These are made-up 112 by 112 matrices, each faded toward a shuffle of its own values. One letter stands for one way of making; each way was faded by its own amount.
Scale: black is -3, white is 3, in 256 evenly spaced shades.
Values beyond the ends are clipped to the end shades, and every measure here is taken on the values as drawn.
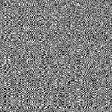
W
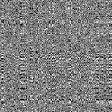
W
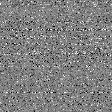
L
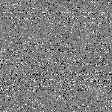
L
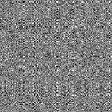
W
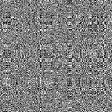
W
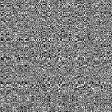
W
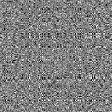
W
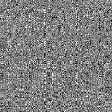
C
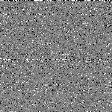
L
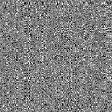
C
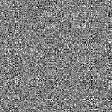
C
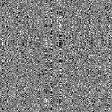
C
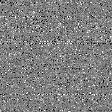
L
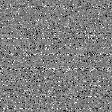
L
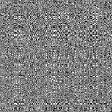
W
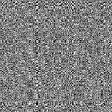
W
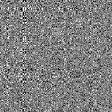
C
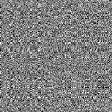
W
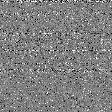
L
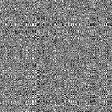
W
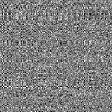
W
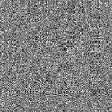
C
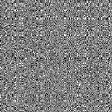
W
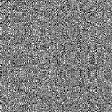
C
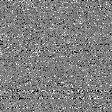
L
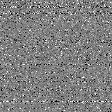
L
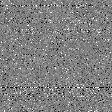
L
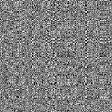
W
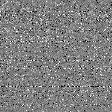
L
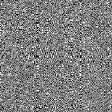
C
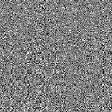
C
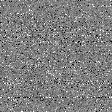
L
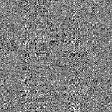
C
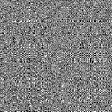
W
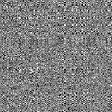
W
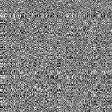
W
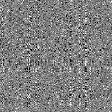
C
